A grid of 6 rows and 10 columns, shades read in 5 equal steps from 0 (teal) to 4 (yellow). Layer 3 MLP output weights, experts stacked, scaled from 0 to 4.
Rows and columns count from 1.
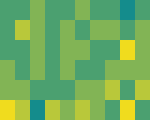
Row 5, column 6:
2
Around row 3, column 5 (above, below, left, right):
2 2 1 2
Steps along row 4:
down up down up down same up same same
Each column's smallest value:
1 1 0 1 1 1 1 1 0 1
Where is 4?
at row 3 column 9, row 6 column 1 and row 6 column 9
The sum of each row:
11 17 17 16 18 23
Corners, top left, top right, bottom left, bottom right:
1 1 4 1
